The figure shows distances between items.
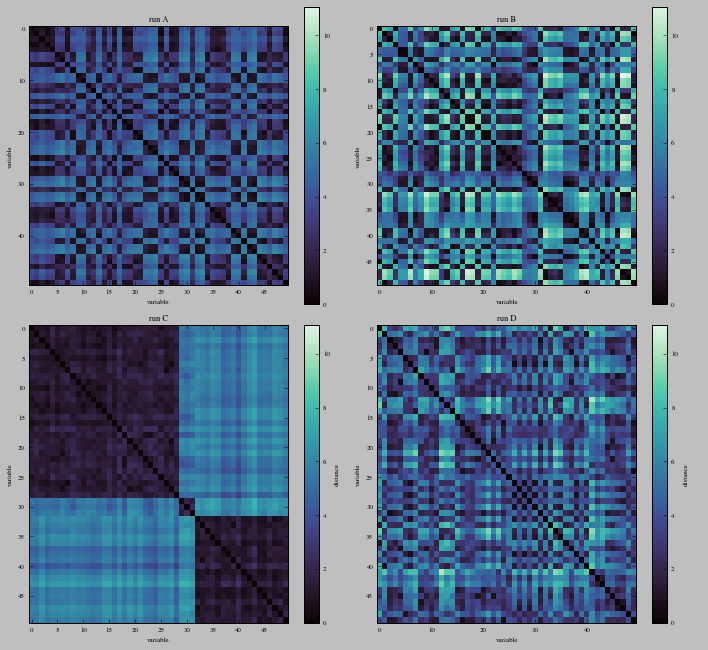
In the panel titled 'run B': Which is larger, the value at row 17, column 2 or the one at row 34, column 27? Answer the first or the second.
the second
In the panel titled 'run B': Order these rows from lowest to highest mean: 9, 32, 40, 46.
46, 40, 9, 32
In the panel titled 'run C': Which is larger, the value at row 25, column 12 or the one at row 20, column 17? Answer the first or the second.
the second
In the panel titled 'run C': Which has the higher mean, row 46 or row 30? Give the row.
30
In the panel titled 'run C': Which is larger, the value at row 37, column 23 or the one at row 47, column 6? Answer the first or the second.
the second
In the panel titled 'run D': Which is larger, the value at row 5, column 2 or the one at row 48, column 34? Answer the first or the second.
the first
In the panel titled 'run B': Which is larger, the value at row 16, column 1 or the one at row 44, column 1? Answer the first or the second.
the first
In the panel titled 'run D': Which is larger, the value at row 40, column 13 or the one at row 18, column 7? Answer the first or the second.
the second
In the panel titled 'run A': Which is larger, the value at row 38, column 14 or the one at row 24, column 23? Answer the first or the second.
the first
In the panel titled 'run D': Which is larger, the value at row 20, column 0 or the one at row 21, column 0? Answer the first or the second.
the second
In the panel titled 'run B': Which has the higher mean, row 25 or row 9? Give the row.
9
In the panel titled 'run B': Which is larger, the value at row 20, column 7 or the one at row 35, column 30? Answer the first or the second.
the first
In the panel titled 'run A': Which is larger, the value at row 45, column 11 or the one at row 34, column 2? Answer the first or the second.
the second
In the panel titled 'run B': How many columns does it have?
50
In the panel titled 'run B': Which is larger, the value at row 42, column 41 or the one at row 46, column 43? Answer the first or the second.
the second
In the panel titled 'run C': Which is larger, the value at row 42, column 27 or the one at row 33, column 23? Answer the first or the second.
the first
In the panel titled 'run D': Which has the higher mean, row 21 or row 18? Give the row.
21
